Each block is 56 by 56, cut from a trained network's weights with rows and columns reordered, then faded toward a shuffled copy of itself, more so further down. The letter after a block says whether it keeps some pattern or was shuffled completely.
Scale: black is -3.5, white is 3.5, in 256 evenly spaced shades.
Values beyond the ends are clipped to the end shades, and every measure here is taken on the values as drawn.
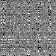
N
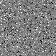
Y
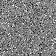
Y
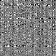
N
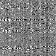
N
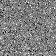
Y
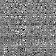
N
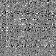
N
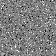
Y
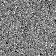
Y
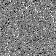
Y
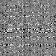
N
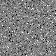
Y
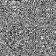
N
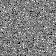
Y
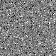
Y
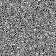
Y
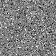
Y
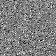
Y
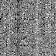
N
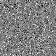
Y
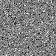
Y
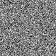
Y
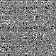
N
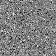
Y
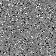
Y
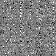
N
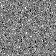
Y
